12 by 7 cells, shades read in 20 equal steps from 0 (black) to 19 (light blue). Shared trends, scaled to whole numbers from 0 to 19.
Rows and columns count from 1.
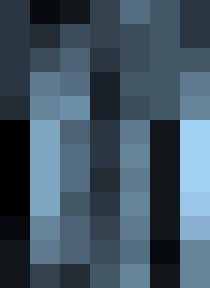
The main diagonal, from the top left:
5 4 9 3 7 2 19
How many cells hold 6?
4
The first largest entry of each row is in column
5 6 3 2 3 7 7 7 7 7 7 5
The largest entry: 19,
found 3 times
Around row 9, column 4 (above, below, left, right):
4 6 8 12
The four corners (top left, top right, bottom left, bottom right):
5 5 2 12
